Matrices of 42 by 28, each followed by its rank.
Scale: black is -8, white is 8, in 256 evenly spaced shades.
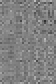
five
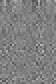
five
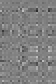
three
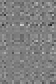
three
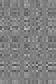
two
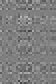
three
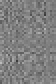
five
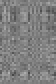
three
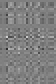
two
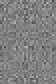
five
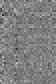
five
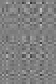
two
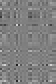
two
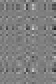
two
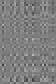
two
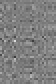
five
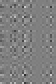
two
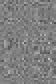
five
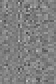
five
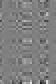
two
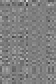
three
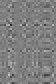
three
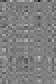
three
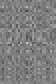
three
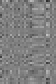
three
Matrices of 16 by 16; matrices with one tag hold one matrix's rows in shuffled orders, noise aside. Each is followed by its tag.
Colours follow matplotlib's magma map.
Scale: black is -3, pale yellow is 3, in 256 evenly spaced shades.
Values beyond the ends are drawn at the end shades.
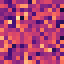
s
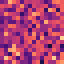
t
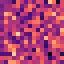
t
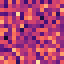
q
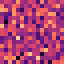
q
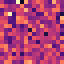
s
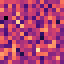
q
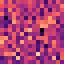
q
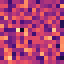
s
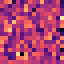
s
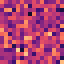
s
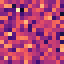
s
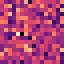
s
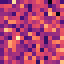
t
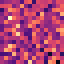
t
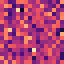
s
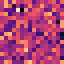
s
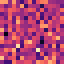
q
